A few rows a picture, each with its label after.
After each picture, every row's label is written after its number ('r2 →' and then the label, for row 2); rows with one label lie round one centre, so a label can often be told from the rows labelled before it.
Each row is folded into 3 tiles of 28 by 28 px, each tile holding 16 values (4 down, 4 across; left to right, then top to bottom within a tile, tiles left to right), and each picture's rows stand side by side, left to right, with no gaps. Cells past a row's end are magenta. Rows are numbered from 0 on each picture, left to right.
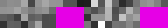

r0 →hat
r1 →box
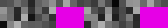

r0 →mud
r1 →mud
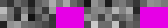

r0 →mud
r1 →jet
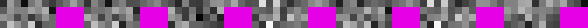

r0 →jet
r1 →jet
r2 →mud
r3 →box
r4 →jet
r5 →box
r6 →hat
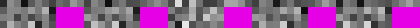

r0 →jet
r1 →jet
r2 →box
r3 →jet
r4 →jet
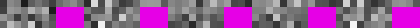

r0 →jet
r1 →box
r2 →hat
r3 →hat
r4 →box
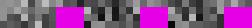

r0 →hat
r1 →mud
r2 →mud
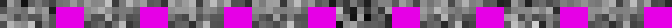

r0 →jet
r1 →hat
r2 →hat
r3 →hat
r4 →mud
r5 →hat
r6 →jet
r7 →hat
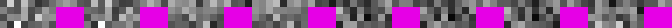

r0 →box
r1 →box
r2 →hat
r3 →hat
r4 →mud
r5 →mud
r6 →mud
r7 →jet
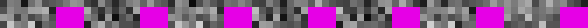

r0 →jet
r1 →mud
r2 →jet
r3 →mud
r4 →mud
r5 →jet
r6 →hat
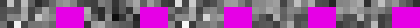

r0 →box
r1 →mud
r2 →box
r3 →hat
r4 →hat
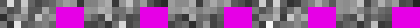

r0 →box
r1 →hat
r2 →hat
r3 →box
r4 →hat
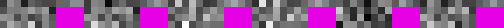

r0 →jet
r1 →jet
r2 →box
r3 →box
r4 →mud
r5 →jet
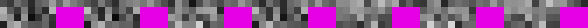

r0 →mud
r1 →mud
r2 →jet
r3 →mud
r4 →hat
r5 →jet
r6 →hat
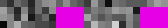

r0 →mud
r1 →jet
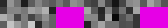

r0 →jet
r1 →mud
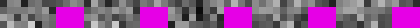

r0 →jet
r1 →jet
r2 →mud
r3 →hat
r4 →hat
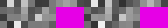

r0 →box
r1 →box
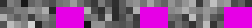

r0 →jet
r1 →mud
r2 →hat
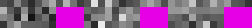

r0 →mud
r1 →box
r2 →hat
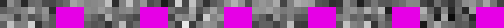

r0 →jet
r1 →hat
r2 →box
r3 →hat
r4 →jet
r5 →mud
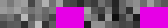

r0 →hat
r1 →mud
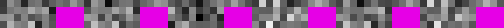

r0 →jet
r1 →jet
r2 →mud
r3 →box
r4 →jet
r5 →box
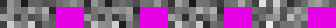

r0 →jet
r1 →jet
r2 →jet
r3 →box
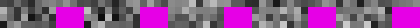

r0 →mud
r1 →mud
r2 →hat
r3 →jet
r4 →jet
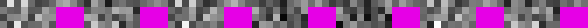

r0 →box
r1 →jet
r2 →box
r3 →mud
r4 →mud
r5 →box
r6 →jet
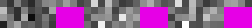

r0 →mud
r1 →box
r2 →box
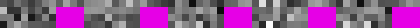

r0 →mud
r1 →hat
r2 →jet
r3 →box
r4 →jet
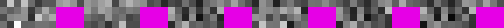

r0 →box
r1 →hat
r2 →mud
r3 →jet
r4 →mud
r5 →mud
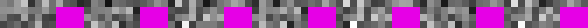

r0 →hat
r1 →jet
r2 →box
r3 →jet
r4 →box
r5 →jet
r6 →box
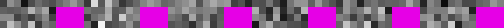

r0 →jet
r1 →box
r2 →hat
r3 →mud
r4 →jet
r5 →jet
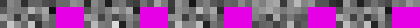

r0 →jet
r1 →jet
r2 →jet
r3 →hat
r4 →jet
